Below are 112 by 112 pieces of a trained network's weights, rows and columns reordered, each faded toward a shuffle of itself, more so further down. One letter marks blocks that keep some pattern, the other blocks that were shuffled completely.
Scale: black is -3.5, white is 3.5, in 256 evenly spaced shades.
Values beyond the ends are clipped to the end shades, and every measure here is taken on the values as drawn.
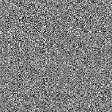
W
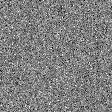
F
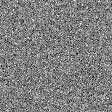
F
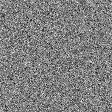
F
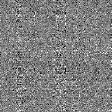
W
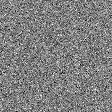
F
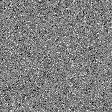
F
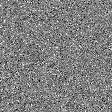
F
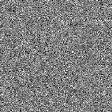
W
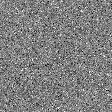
F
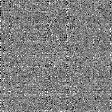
W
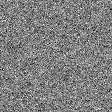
F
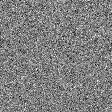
F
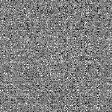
W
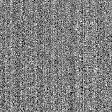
W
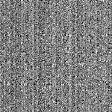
W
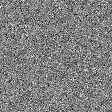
F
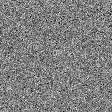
F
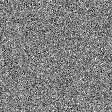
F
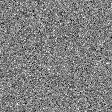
F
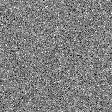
F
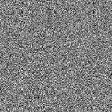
W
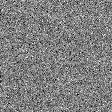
F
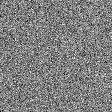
F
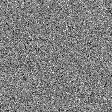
F
